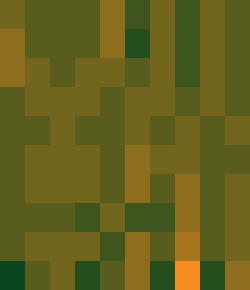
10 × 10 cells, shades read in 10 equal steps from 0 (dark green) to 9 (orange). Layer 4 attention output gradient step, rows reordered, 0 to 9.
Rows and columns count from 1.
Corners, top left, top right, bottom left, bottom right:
4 3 0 5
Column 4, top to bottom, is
3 3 4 4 3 4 4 2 4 1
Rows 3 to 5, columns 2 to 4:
4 3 4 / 4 4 4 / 3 4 3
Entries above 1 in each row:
10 9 10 10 10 10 10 10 10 6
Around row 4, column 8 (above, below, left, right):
2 4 4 4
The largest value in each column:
5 4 4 4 5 5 4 9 4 5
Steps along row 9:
up same same down up down up down up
